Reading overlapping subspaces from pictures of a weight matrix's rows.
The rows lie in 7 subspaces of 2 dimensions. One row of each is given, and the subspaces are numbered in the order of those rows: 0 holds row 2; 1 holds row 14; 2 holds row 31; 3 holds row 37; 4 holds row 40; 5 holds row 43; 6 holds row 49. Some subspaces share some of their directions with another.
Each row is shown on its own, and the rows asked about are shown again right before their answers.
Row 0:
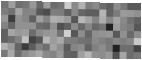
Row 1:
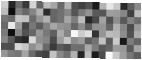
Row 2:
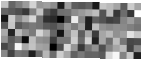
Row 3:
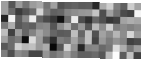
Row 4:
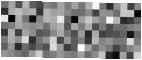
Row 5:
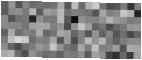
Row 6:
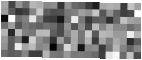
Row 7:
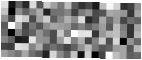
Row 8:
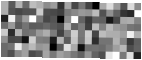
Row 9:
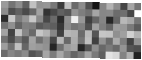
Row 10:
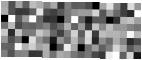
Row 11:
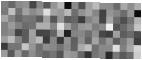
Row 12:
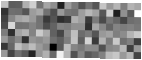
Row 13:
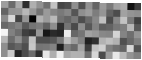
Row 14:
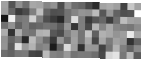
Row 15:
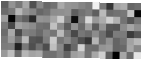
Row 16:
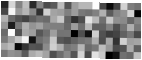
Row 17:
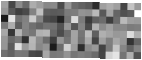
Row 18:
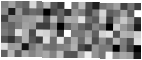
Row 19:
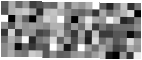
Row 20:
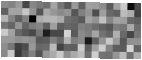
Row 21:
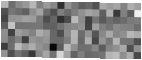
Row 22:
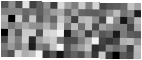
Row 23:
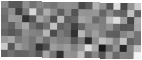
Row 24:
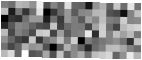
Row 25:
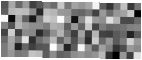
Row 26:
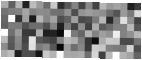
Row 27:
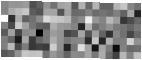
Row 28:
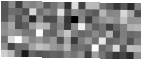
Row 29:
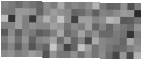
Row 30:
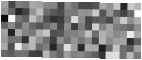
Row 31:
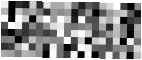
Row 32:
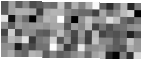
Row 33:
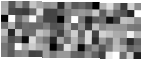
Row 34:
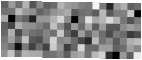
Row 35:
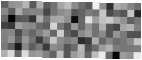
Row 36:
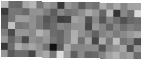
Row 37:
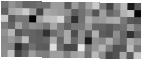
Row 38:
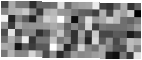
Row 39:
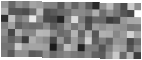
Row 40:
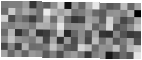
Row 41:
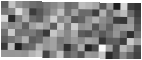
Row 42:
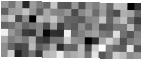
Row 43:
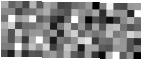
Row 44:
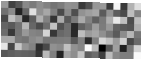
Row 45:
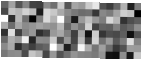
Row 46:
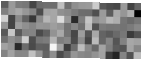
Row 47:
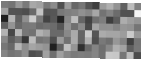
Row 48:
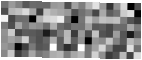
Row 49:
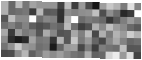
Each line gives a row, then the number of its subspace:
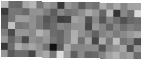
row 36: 0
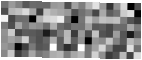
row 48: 3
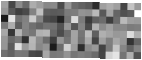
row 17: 1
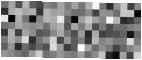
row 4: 0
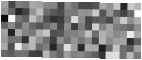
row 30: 1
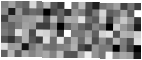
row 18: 4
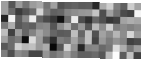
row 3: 4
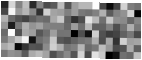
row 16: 2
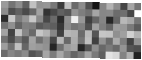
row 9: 4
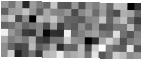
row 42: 3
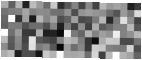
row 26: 3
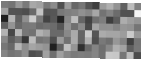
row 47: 5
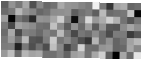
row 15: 5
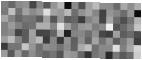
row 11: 4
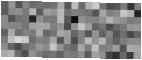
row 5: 6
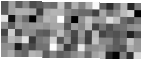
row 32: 6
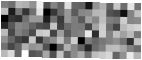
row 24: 5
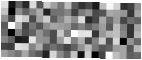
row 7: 2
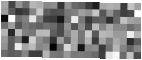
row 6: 1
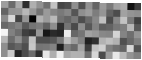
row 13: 3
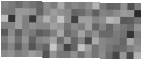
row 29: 2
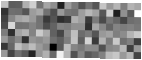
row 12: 0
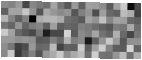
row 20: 3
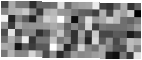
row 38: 0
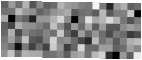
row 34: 5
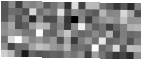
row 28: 6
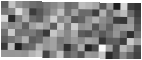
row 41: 1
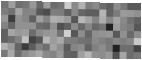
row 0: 4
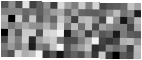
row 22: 3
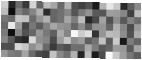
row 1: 2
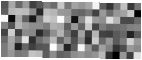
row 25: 6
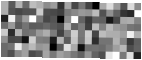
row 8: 6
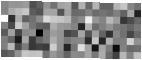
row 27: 6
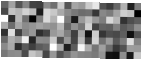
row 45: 5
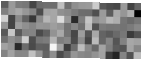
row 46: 0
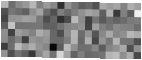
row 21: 0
